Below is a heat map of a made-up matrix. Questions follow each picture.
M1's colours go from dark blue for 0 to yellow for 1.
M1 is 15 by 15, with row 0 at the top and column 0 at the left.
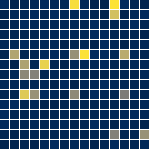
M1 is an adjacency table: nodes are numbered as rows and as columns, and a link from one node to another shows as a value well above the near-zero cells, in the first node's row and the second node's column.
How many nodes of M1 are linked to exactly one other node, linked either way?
3
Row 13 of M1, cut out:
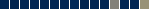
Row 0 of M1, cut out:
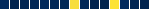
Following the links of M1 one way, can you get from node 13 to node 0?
no
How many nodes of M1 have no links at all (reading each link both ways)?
1
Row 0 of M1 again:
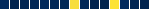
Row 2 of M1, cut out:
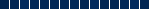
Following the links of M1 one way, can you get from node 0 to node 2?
yes
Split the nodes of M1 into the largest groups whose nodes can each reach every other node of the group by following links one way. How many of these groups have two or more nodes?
0
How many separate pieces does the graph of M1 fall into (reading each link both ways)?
2
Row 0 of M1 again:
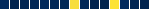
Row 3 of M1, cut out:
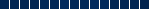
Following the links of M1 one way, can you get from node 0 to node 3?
yes
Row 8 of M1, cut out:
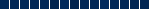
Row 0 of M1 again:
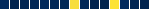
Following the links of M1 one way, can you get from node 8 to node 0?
no
